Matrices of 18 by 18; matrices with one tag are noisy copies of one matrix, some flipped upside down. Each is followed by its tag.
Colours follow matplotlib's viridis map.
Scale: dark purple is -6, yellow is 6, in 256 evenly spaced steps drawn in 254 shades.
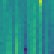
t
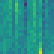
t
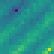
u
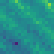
u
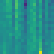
t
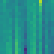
t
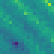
u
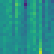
t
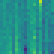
t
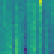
t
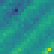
u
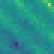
u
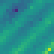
u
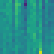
t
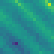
u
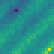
u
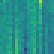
t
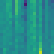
t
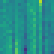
t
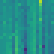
t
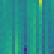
t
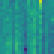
t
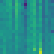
t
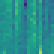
t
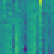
t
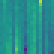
t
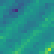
u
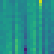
t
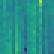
t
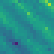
u
